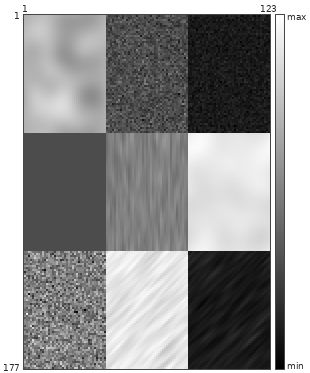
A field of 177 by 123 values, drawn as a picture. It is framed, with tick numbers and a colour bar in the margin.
The table splits into 3 rows of 3 panels. Panel 1,1: high, smooth. Panel 1,2: low, fine-grained. Panel 1,3: very low, fine-grained, faint in contrast. Panel 2,1: low, flat. Panel 2,2: middling, streaked downward, faint in contrast. Panel 2,3: very high, smooth, faint in contrast. Panel 3,1: middling, fine-grained, strong in contrast. Panel 3,2: very high, slanting up to the right, faint in contrast. Panel 3,3: very low, slanting up to the right, faint in contrast.
